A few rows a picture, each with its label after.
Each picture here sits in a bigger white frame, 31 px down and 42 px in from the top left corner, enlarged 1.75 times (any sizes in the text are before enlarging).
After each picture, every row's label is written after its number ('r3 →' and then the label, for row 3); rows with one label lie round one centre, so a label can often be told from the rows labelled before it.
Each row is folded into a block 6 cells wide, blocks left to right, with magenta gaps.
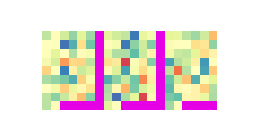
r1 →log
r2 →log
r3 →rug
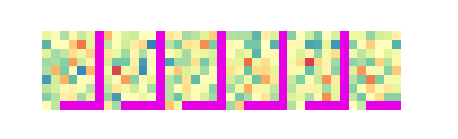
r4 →rug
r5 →rug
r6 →rug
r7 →log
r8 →log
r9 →rug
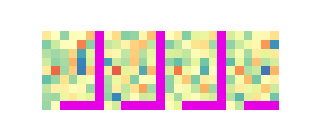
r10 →rug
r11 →rug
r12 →rug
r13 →rug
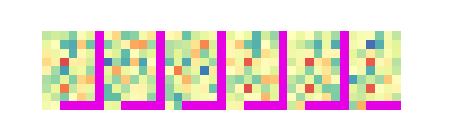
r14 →log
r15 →rug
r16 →rug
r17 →log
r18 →log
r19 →log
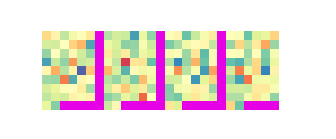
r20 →rug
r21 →log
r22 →rug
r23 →rug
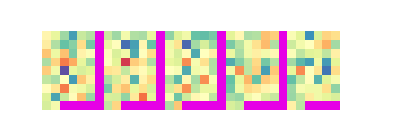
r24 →log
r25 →log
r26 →log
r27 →rug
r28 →rug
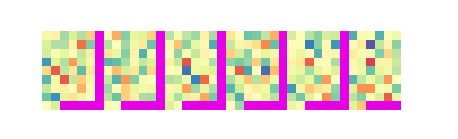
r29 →rug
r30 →rug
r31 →log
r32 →rug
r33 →log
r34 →log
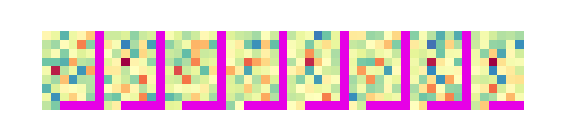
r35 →rug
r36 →log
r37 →rug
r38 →log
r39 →log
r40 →rug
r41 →log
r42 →log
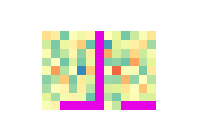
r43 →rug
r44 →rug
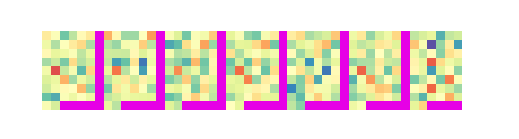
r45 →rug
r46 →rug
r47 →rug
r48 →rug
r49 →rug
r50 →rug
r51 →log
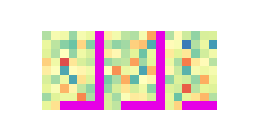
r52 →log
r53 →rug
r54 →log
